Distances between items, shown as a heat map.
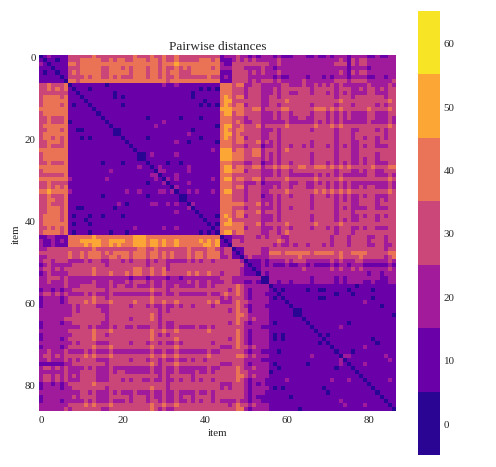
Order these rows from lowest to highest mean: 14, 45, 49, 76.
76, 14, 49, 45
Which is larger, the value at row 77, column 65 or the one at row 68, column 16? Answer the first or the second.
the second
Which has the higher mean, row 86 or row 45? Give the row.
45
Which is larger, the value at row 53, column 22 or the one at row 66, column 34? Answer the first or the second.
the first
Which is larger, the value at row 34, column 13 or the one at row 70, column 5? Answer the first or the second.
the second
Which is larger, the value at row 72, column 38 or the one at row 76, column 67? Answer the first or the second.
the first
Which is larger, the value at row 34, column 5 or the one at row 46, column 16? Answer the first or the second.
the second
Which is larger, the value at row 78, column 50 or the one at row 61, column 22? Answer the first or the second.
the first
